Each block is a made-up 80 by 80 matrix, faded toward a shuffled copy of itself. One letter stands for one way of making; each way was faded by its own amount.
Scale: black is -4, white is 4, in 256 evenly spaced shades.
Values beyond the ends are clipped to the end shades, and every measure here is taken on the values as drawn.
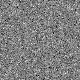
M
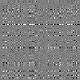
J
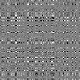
J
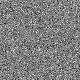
M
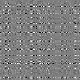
J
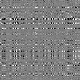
J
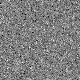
M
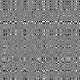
J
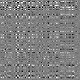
J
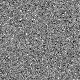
M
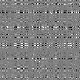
J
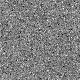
M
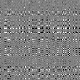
J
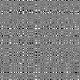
J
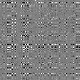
J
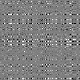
J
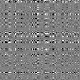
J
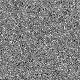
M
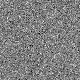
M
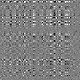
J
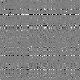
J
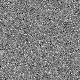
M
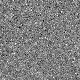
M
